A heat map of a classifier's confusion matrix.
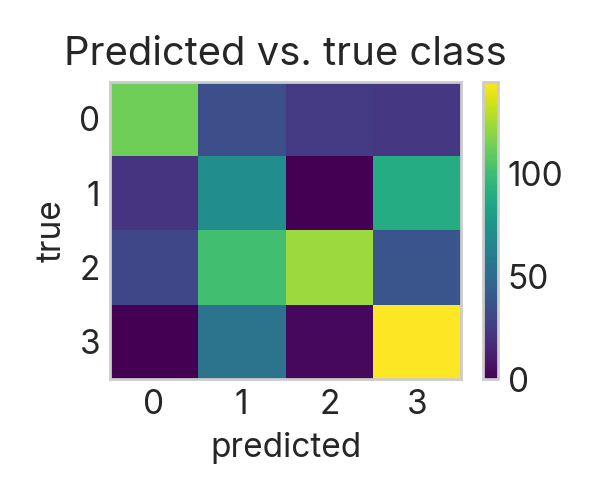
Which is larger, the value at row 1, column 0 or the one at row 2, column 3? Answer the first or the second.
the second
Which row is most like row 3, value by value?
1
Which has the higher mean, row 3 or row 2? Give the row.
2
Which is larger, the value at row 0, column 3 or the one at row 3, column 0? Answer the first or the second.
the first
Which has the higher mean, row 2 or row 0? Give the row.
2
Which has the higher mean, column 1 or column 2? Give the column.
1
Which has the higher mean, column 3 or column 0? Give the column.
3
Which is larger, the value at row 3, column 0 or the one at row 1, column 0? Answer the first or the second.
the second
